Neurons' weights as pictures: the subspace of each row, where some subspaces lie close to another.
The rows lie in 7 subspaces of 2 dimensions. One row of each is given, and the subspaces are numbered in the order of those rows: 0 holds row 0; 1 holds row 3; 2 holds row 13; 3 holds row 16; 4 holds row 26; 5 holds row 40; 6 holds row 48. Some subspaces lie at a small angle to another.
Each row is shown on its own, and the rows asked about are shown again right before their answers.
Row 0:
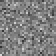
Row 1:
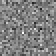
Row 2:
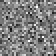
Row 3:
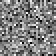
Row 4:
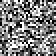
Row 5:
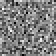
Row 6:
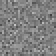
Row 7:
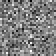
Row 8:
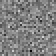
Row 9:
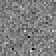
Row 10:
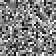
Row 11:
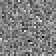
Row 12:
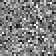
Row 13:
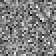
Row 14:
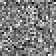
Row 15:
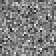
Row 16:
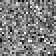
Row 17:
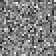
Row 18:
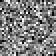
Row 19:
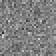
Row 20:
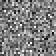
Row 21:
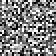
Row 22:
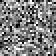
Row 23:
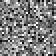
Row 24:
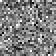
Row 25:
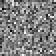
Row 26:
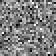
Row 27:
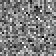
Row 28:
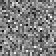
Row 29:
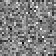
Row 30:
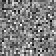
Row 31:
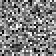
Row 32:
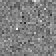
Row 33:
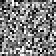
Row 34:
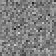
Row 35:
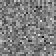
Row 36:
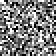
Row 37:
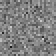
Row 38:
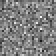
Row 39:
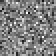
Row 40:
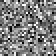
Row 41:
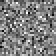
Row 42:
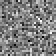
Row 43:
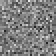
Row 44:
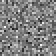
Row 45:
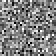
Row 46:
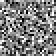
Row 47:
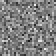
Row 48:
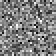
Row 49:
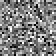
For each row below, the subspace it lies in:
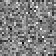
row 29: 1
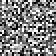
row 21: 6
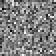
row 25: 3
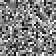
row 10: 2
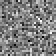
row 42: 2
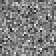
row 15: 5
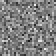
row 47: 5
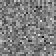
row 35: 3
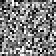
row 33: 3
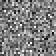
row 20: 1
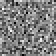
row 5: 3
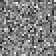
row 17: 5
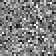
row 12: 6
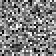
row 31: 6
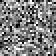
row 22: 4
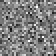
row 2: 5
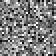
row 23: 1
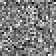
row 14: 4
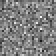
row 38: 1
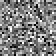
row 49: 5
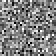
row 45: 1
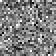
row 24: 4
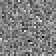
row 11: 2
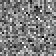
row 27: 3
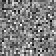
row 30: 1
